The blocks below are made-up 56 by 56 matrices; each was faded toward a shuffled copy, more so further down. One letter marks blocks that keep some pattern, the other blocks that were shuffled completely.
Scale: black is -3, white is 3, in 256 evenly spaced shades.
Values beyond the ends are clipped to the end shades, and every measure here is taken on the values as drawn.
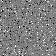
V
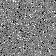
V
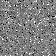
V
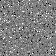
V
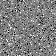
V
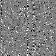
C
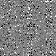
C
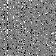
C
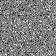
V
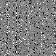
C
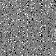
C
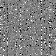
C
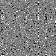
C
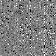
C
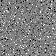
V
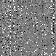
C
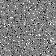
V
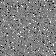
V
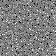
V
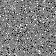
V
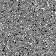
V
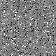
C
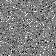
V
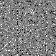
C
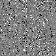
C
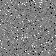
V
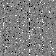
C
